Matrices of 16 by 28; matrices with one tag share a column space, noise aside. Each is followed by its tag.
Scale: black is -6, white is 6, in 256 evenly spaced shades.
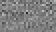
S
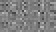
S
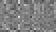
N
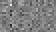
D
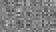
D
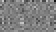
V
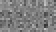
D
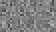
D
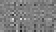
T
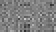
T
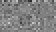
V
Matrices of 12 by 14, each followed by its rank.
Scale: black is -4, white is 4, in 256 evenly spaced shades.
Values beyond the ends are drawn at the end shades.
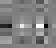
one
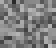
full rank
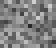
full rank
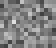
full rank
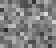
full rank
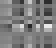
one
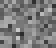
full rank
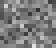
full rank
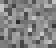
full rank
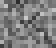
full rank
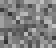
full rank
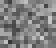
full rank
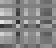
one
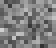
full rank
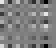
one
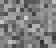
full rank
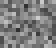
full rank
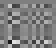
one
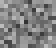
full rank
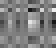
one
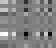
one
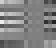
one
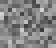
full rank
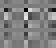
one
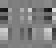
one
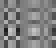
one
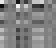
one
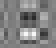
one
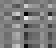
one
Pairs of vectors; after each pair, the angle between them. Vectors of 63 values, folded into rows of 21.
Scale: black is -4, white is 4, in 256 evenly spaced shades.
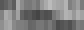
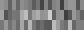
partly opposed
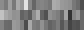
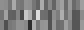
orthogonal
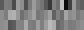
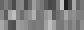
nearly parallel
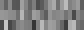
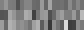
partly opposed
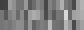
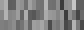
nearly opposite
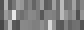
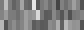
orthogonal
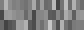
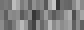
partly aligned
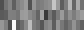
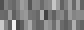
nearly parallel
